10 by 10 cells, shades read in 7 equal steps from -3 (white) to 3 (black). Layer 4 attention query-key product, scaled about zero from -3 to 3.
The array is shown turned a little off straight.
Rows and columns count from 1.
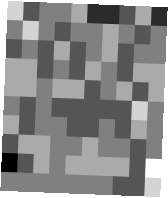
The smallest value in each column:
-2 -2 -1 -1 -1 -1 -1 -1 -2 -3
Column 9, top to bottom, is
-1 1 0 -1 1 -2 -1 1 1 1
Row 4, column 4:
0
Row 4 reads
-1 -1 1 0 1 -1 0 1 -1 -1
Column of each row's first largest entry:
6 4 1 3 6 2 2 1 1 8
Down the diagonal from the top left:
-2 -2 1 0 -1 1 0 0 1 -2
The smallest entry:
-3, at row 9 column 10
